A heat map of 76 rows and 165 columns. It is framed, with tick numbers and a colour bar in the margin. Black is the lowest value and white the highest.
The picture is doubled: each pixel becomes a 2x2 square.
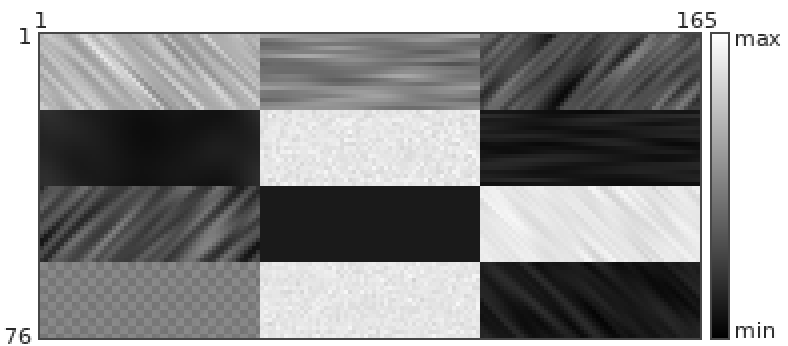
The table splits into 4 rows of 3 panels. Panel 1,1: high, slanting down to the right. Panel 1,2: middling, streaked across. Panel 1,3: low, slanting up to the right. Panel 2,1: very low, smooth, faint in contrast. Panel 2,2: very high, fine-grained, faint in contrast. Panel 2,3: very low, streaked across, faint in contrast. Panel 3,1: low, slanting up to the right. Panel 3,2: very low, flat. Panel 3,3: very high, slanting down to the right, faint in contrast. Panel 4,1: middling, checkered, faint in contrast. Panel 4,2: very high, fine-grained, faint in contrast. Panel 4,3: very low, slanting down to the right, faint in contrast.
